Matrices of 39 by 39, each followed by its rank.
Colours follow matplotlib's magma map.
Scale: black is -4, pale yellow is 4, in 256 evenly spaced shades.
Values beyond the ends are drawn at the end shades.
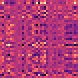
three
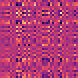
two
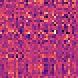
five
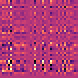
two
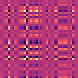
one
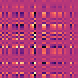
one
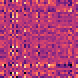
three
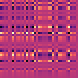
one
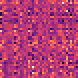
five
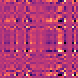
two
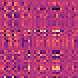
three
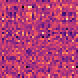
five
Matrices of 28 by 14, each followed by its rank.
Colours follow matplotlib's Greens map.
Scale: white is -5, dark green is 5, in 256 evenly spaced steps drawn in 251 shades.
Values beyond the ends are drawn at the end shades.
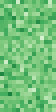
full rank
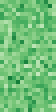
full rank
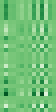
one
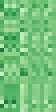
two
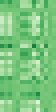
two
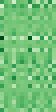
two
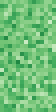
full rank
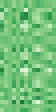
two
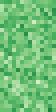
full rank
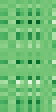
one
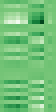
one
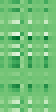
one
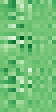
two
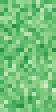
full rank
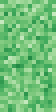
full rank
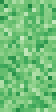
full rank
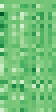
two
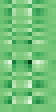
one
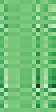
one
